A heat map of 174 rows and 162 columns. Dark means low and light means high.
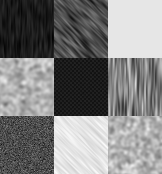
The table splits into 3 rows of 3 panels. Panel 1,1: very low, streaked downward, faint in contrast. Panel 1,2: low, slanting down to the right. Panel 1,3: very high, flat. Panel 2,1: high, blotchy. Panel 2,2: very low, checkered, faint in contrast. Panel 2,3: middling, streaked downward, strong in contrast. Panel 3,1: low, fine-grained. Panel 3,2: very high, slanting down to the right, faint in contrast. Panel 3,3: high, blotchy.
